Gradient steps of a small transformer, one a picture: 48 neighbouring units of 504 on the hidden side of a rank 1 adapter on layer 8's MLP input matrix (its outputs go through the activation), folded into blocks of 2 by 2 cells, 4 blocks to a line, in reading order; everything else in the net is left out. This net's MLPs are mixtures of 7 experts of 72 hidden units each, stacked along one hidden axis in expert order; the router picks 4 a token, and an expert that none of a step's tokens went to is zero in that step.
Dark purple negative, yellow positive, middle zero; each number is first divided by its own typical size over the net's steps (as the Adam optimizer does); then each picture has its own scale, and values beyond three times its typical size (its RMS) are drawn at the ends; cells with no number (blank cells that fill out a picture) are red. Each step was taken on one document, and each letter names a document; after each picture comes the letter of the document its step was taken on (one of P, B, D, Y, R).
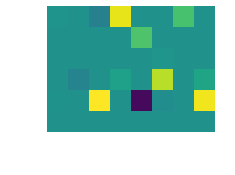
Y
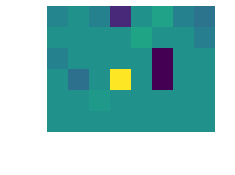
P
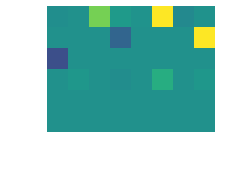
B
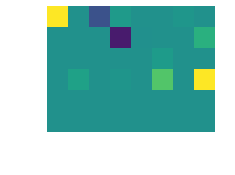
P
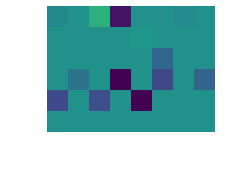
Y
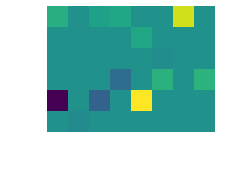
Y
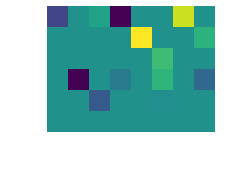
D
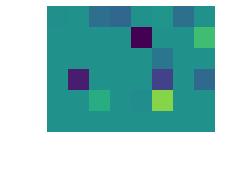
D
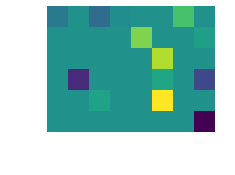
D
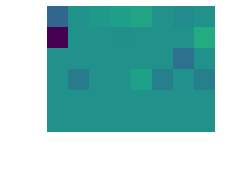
B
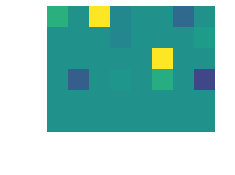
P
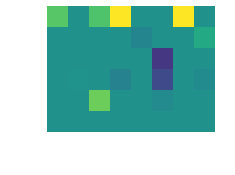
D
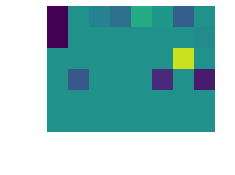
B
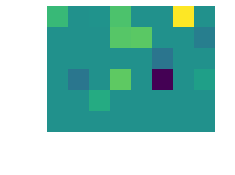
P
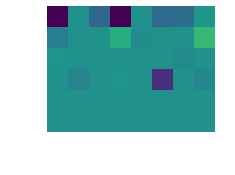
P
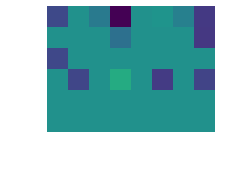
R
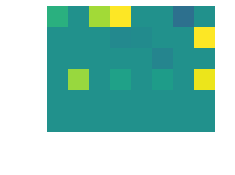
R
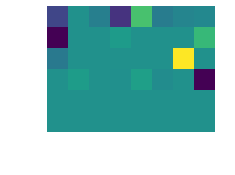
B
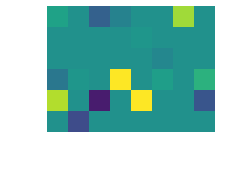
Y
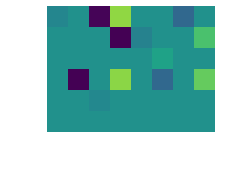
R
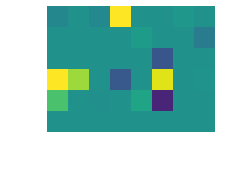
D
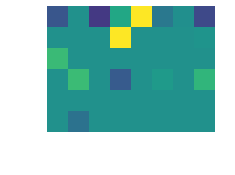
R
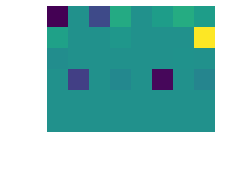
B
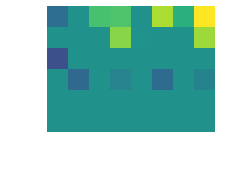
R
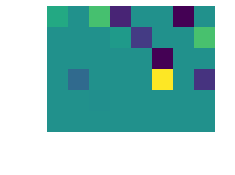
P
